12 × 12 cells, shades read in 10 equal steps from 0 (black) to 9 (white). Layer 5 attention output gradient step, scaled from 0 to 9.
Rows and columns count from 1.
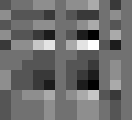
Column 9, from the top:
6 2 6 0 9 3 2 1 0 7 5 5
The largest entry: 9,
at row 5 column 9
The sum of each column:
45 45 45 45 46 48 47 46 46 46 45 48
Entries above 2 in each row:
11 9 12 8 10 12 11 8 8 11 12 12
